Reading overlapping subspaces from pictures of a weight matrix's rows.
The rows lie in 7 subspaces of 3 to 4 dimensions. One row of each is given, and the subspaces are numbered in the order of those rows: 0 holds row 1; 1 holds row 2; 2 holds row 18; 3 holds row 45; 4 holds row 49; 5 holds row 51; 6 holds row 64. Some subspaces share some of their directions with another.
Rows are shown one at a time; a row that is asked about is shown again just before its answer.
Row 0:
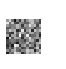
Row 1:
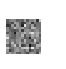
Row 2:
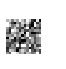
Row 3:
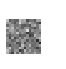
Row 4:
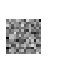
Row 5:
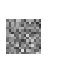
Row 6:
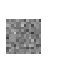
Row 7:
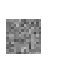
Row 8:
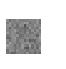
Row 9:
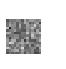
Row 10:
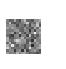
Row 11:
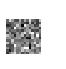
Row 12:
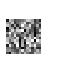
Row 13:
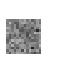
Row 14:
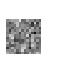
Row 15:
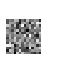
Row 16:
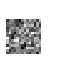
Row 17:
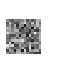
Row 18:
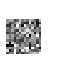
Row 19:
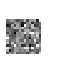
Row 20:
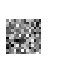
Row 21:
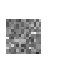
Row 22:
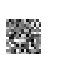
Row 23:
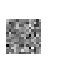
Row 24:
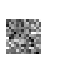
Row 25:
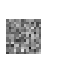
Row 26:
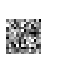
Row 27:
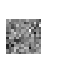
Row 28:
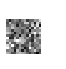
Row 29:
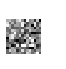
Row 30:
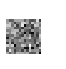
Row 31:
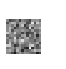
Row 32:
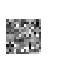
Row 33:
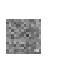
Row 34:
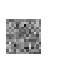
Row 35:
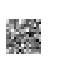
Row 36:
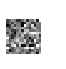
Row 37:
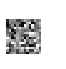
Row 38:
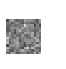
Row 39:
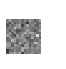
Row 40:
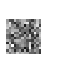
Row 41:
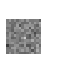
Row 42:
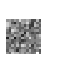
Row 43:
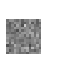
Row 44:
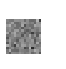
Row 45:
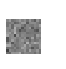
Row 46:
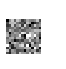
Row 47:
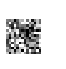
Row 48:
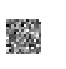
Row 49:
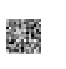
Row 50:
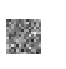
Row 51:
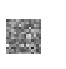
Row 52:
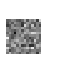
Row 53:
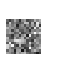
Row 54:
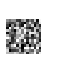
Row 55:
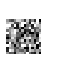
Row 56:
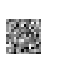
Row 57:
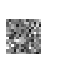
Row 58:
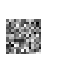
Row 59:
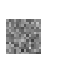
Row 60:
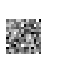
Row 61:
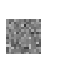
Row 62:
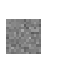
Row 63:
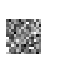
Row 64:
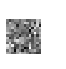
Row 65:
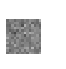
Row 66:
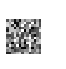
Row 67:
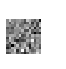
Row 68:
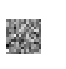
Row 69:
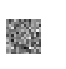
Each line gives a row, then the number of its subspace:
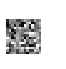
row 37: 5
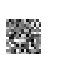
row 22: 5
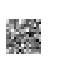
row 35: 2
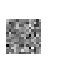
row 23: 5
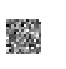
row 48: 2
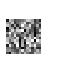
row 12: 0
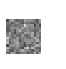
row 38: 0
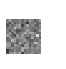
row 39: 3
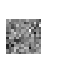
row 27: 6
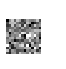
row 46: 5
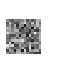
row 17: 3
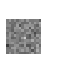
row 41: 5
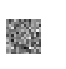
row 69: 3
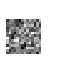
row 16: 0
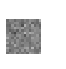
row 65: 6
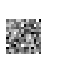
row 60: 5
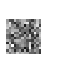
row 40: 1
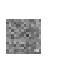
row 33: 5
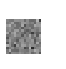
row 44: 5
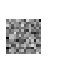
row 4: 2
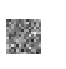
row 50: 5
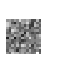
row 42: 1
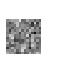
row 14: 0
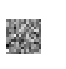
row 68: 3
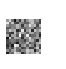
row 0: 0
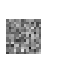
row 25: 4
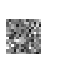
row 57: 6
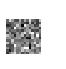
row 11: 3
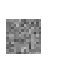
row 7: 0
